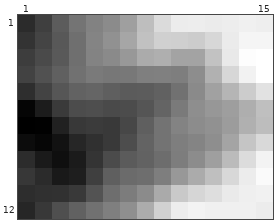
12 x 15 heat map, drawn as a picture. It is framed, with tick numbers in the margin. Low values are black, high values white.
There is an overall slope up to the right. There are no lone odd cells. Overall the values sit about 50% of the way up the scale.
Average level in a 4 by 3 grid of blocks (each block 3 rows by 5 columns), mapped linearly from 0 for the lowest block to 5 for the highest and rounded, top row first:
2 4 5 | 1 2 4 | 0 2 4 | 1 3 5
